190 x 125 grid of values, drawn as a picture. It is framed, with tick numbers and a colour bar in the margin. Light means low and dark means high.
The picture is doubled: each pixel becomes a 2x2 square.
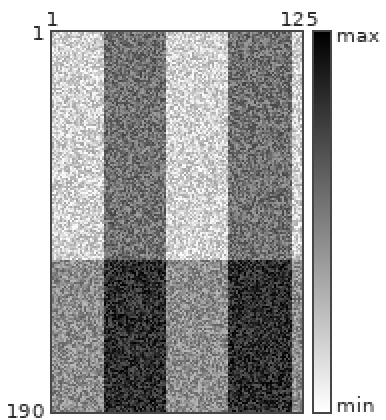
On average the colour sits 50% of the way up the scale. The ninth with the highest average is the bottom right. Stripes running up and down repeat 2 times from left to right. A horizontal seam about 60% of the way down splits the table, and the bottom part is higher.
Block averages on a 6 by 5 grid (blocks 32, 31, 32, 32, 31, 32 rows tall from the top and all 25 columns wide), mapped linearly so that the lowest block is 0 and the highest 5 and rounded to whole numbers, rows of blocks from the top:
0 3 1 1 2 / 0 3 1 1 2 / 0 3 1 1 2 / 1 4 2 2 3 / 2 5 3 4 5 / 2 5 3 4 5
